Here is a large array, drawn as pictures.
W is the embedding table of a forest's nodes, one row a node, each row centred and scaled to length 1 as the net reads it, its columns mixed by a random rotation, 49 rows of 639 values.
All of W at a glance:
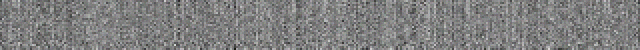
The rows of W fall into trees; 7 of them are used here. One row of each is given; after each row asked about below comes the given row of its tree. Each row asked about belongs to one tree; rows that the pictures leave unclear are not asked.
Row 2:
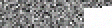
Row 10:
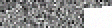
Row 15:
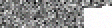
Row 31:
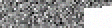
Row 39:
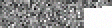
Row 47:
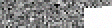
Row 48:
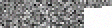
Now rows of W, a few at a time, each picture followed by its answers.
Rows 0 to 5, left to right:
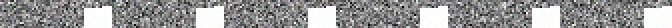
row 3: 48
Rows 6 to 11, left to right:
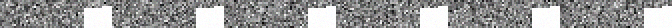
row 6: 39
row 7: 48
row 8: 39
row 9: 47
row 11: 39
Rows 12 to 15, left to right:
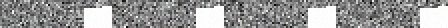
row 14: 48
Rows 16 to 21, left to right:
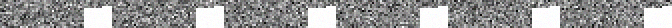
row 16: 15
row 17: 39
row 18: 39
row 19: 2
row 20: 10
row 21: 2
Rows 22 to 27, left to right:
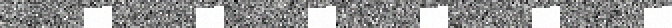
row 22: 31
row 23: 15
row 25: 10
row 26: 15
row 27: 47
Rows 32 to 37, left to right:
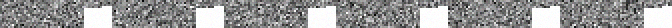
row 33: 15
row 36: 48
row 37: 39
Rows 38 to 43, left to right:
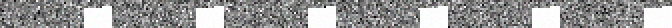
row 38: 15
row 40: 31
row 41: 10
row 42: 2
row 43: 2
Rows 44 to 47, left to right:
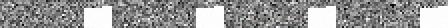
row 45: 39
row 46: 48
